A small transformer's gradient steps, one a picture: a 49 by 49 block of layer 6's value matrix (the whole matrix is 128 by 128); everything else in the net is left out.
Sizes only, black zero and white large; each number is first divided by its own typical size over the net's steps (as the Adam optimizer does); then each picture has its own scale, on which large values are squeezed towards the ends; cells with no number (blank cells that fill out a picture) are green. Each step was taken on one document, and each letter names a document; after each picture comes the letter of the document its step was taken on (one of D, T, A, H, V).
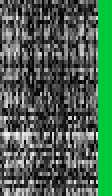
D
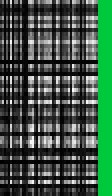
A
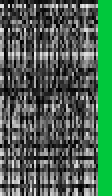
D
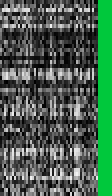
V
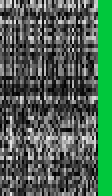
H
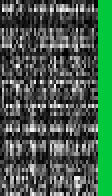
V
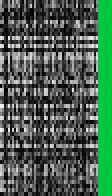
D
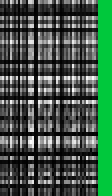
A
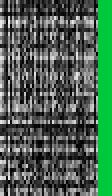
D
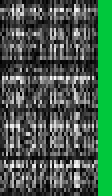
V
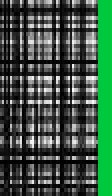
A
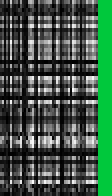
A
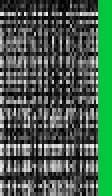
D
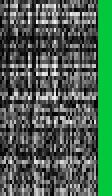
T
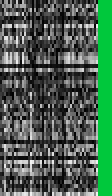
D
